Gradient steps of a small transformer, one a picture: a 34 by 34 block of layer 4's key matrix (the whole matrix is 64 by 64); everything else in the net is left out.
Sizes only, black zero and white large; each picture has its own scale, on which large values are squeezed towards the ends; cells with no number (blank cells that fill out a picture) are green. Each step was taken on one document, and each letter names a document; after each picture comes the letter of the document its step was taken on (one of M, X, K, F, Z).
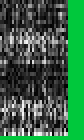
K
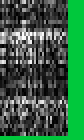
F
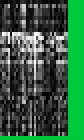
F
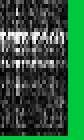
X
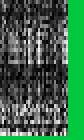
K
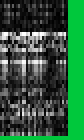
F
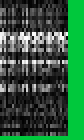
X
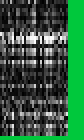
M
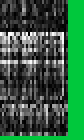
F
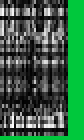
M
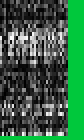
K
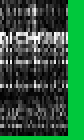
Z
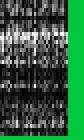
X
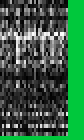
X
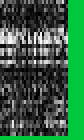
M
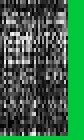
K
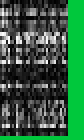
Z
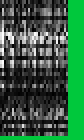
M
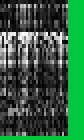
F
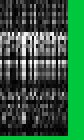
F
